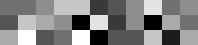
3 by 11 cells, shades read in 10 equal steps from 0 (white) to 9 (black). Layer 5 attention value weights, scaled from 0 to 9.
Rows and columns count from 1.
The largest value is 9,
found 3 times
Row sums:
45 53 48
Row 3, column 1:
3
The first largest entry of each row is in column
6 5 6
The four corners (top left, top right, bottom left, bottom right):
5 4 3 3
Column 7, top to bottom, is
6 7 6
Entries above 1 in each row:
10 10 9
